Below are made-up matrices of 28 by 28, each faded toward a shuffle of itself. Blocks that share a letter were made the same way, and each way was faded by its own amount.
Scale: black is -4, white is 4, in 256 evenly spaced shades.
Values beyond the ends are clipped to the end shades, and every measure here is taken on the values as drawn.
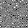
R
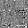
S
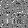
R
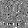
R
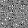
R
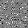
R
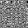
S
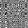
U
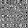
U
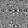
S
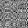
U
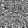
R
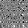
U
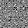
R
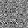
S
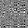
U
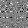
S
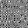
U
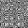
U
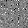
R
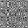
U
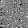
R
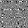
S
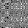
U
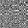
U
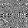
S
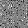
R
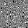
R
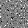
R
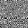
S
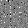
R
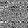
U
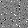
R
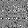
S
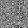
U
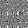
U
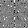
R
